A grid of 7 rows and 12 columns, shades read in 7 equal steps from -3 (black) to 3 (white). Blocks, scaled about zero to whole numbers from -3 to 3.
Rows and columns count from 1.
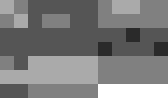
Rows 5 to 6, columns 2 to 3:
-1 1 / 1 1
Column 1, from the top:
1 0 -1 -1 0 1 -1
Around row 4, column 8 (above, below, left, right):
-1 0 -1 -1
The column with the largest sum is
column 9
